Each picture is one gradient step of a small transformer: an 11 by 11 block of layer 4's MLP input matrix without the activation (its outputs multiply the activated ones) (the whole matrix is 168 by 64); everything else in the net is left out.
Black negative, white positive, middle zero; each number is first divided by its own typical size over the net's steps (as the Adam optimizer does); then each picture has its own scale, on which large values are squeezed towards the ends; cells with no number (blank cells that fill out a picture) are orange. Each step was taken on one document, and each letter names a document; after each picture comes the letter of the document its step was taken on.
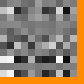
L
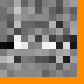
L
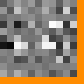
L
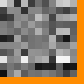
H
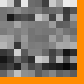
H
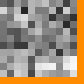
H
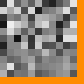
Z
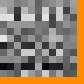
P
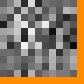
Z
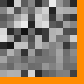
Z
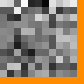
H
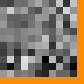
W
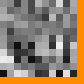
W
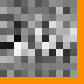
L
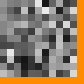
W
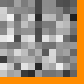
P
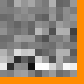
H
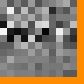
Z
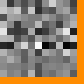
Z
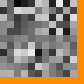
W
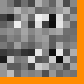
W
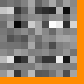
L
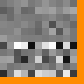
L
